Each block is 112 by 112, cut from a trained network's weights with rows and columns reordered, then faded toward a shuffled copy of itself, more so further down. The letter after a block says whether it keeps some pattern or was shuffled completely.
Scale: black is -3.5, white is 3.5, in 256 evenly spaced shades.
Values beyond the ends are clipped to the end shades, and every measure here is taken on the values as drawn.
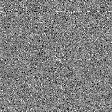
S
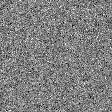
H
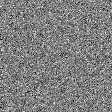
H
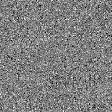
S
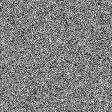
S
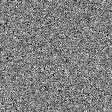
H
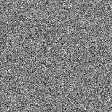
S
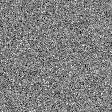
H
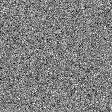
H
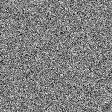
H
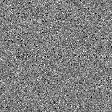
S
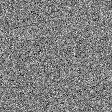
H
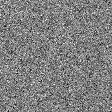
H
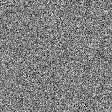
S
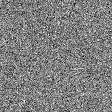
H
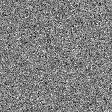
H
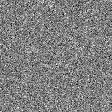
S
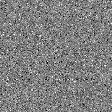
S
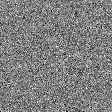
S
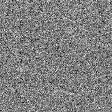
S
